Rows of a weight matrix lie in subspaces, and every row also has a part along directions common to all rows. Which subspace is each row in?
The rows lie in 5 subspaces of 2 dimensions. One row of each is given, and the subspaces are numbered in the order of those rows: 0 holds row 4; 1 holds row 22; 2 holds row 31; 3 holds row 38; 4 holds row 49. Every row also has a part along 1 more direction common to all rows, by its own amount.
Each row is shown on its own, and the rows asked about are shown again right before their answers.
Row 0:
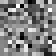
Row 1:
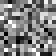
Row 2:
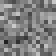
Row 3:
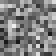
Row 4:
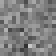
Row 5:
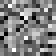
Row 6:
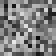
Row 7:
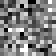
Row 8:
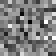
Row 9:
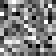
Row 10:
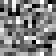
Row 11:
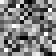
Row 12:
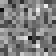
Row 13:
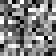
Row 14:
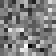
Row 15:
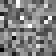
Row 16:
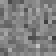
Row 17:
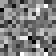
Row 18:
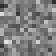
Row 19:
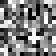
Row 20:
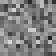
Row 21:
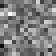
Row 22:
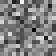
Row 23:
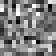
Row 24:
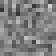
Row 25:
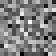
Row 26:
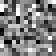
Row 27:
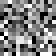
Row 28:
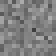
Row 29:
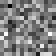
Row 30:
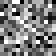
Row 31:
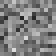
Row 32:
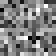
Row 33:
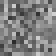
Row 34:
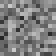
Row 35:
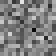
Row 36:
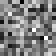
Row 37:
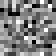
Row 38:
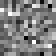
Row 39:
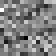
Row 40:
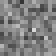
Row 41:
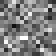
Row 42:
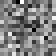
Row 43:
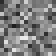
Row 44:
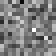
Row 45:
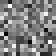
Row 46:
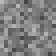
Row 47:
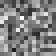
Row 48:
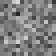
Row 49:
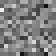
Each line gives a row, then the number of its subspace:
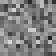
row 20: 0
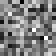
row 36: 1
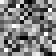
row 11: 0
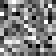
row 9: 4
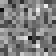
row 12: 4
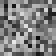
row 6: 3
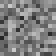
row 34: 2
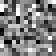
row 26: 3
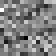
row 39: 4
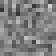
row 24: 3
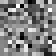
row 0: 0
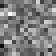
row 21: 3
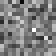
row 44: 1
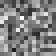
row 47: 2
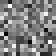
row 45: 2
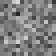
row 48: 1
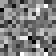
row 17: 4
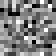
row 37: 3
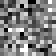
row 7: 0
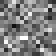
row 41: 0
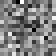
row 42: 1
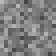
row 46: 0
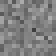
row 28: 1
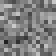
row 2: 2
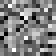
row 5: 2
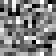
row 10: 3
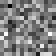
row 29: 2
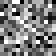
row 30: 1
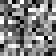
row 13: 1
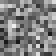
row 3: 2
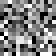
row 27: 2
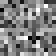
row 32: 4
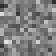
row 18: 3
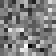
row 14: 0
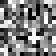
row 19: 4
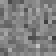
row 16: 4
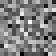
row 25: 4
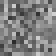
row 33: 3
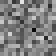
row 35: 1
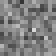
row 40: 1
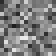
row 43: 0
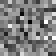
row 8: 4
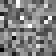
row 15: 1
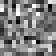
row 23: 3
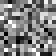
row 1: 2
